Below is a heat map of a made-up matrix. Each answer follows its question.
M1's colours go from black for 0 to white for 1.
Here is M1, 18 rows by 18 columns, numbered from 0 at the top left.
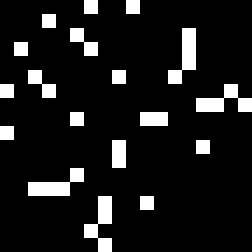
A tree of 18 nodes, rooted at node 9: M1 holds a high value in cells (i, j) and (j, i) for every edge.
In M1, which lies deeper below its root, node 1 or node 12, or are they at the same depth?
node 12
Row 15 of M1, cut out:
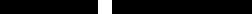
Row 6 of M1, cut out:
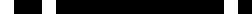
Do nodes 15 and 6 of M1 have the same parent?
no
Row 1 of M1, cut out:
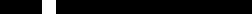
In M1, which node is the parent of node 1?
3
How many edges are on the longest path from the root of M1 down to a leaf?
11
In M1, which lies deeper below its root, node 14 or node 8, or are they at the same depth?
node 14
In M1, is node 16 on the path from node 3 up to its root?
no
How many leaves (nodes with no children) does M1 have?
7
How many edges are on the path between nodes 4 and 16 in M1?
4
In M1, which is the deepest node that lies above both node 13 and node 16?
6
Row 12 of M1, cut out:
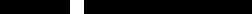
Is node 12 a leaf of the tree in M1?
yes
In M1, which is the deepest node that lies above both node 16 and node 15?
6
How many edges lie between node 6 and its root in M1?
2
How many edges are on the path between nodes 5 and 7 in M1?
4
